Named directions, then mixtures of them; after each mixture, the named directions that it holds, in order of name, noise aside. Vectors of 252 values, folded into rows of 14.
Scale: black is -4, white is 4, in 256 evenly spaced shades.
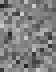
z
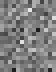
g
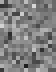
z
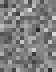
g, z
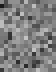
z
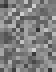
g, z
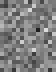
g, z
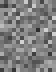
g, z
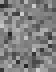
z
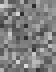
z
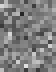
z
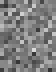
g, z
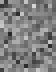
z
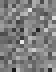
g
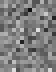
g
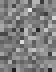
g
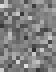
z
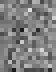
g, z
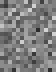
g, z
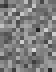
g, z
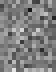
g, z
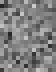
z
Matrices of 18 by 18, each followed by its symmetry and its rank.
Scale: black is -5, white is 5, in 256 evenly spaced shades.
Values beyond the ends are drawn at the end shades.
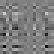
neither, rank two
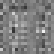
neither, rank three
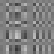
neither, rank one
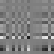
neither, rank one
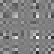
symmetric, rank two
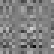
neither, rank two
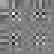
symmetric, rank two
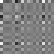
symmetric, rank one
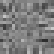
neither, rank three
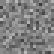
neither, full rank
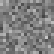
neither, full rank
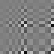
symmetric, rank one
